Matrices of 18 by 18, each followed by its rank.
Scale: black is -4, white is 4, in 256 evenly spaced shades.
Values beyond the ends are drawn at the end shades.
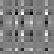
one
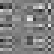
two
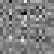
three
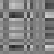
one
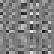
two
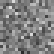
full rank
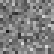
full rank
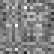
three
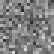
full rank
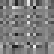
two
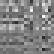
three
